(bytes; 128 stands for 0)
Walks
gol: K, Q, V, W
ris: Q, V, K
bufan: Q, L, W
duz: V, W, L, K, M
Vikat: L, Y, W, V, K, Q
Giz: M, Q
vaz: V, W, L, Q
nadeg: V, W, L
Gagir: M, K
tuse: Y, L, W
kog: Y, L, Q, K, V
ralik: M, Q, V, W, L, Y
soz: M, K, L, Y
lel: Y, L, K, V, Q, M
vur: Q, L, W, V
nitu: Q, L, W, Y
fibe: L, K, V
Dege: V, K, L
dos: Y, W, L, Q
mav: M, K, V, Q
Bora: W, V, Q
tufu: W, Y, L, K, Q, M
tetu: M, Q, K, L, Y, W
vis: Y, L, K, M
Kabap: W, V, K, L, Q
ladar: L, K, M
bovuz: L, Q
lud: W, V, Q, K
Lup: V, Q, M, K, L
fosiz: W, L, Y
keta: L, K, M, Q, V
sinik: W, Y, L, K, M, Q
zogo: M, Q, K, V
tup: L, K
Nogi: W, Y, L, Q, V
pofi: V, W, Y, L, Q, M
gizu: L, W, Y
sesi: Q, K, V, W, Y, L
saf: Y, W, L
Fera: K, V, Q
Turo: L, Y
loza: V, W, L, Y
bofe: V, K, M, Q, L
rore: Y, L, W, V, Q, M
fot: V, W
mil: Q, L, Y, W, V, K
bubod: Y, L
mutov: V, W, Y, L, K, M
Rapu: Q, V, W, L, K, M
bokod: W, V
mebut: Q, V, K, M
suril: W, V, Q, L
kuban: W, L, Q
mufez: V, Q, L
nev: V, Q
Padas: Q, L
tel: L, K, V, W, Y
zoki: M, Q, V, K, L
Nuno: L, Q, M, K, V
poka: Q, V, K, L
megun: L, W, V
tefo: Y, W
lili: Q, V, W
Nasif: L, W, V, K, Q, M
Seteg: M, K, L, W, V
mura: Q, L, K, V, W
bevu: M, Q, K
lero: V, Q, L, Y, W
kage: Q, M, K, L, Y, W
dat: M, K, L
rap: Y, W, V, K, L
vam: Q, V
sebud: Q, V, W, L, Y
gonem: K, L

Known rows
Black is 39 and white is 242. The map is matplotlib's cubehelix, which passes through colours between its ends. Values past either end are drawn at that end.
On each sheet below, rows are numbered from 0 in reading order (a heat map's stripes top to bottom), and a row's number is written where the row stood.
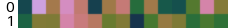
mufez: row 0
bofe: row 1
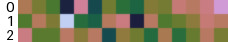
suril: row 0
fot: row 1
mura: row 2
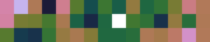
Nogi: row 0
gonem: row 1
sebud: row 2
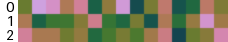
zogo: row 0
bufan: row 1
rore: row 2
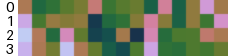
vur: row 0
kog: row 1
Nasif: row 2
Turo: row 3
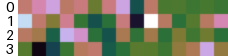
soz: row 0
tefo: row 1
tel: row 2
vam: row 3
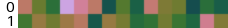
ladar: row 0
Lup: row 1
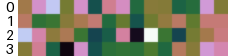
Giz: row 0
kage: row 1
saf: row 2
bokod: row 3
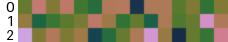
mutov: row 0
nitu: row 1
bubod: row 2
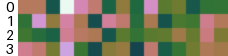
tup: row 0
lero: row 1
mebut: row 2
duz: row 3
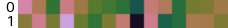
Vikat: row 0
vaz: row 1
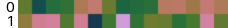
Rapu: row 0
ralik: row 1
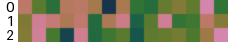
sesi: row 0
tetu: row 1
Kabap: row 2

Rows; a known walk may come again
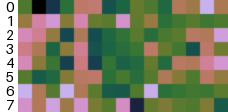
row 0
vam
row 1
Seteg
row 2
kuban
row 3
Nuno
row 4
lud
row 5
poka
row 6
Turo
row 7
mav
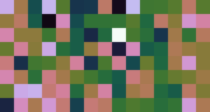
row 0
megun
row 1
bokod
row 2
gonem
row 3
nadeg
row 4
Padas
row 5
Vikat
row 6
bevu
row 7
nev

